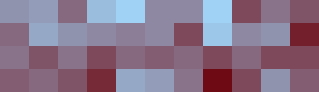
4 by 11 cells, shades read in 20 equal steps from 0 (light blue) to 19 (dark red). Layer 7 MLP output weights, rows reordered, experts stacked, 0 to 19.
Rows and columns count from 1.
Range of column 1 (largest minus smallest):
5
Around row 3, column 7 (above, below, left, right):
13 9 11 13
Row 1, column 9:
13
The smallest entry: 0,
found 2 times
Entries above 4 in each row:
8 9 11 10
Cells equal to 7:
5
